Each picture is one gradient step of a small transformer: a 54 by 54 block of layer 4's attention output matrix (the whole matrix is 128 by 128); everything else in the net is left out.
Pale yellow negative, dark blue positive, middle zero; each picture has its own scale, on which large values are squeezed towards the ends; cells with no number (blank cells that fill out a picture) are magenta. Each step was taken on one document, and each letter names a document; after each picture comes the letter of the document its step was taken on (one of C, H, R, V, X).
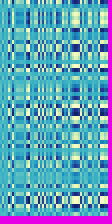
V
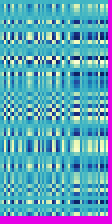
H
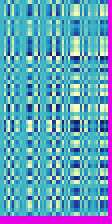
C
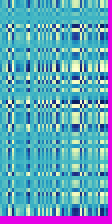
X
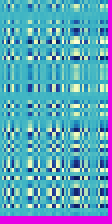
C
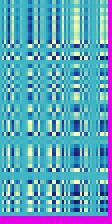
C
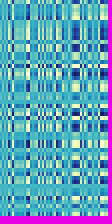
V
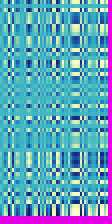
X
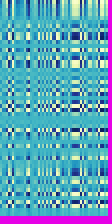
X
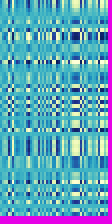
X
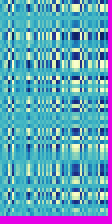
X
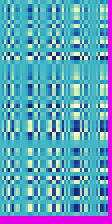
C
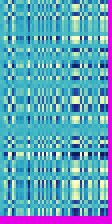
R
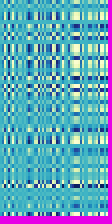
H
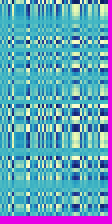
V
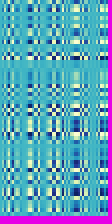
C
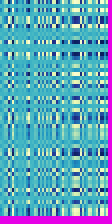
X
